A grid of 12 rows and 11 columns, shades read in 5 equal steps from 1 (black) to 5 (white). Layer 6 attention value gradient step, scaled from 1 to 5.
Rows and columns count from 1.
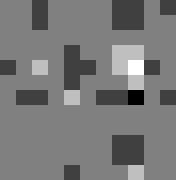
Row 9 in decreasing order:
3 3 3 3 3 3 3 3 3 3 3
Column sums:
35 35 34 36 33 35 35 33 35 35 34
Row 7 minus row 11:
0 -1 -1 0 1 0 -1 0 -1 0 -1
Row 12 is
3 3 3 3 2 3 3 3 4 3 3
